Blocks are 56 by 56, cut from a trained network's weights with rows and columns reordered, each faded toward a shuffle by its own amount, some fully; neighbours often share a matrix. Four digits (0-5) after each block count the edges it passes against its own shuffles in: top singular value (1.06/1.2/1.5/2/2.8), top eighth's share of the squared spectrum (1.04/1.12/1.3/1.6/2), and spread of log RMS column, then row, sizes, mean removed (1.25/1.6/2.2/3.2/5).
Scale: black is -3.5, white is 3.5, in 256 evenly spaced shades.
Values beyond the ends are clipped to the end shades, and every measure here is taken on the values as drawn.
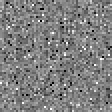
1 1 0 0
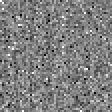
0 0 0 0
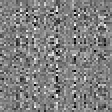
4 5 3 2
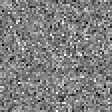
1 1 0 0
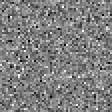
1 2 0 0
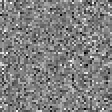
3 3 1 1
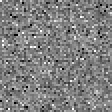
1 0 0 0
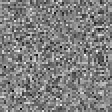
3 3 1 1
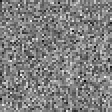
0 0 0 0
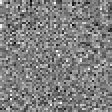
3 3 1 2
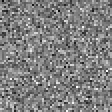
0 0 0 0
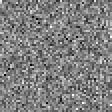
0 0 0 0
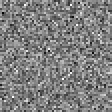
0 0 0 0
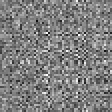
4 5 3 2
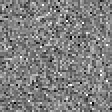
0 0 0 0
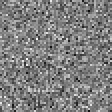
2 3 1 1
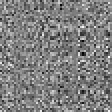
4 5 3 2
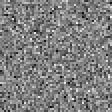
0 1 0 0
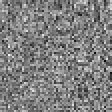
3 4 2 1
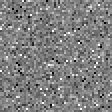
0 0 0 0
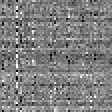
3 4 3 0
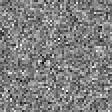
1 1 0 0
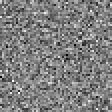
3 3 1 0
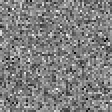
1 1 0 0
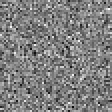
3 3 1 0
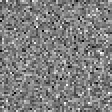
0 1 0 0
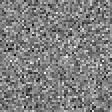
1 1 0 0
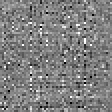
3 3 3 1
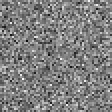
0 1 0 0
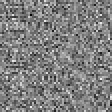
3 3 2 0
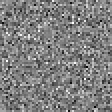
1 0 1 0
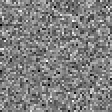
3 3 1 0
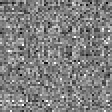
4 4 1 2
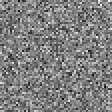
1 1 0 0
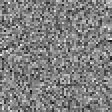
1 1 0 0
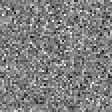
1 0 0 0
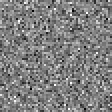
2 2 0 0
